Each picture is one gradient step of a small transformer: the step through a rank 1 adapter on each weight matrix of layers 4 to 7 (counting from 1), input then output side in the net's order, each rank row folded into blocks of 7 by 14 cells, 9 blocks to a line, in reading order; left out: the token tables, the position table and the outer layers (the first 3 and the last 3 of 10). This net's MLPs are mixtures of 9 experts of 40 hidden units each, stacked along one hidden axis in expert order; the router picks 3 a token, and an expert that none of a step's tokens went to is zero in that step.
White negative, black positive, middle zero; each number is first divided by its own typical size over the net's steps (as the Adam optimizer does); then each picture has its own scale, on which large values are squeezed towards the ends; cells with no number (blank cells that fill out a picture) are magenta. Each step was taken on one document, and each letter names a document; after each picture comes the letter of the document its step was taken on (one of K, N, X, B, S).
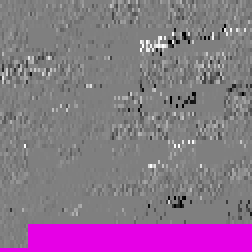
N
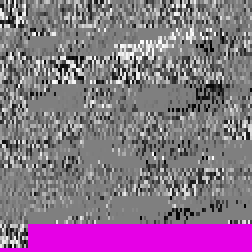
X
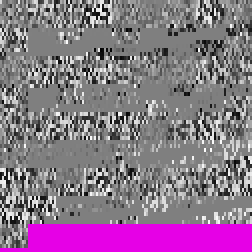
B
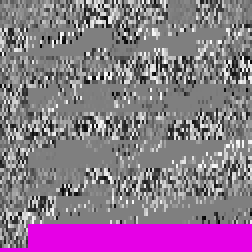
B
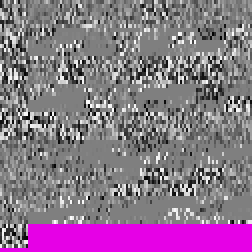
X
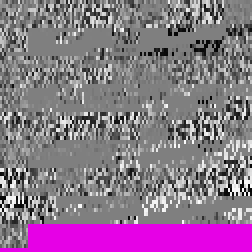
B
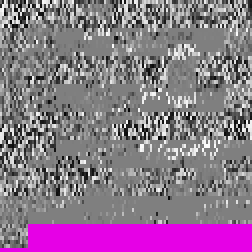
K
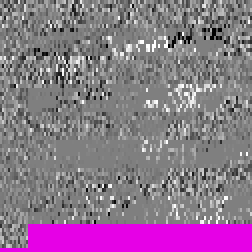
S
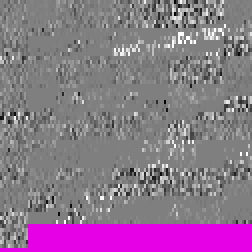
S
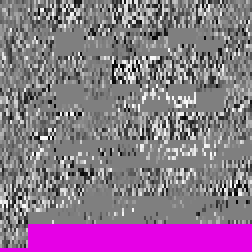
K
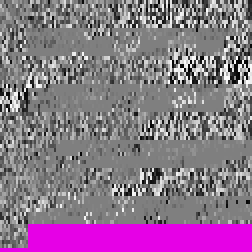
K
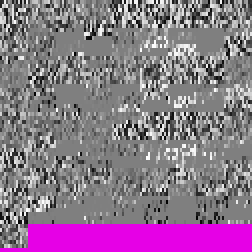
K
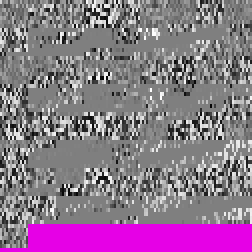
B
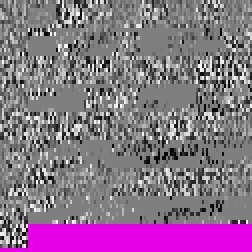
X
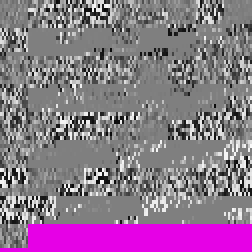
B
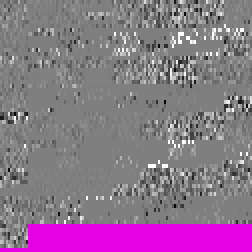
S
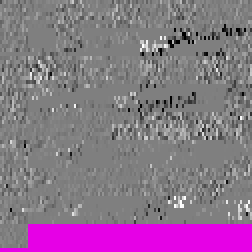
N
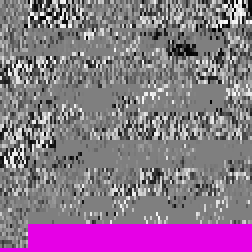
K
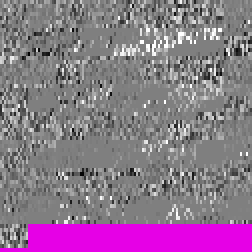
S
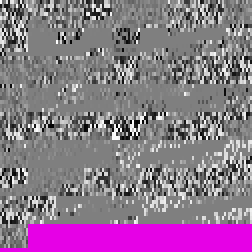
B
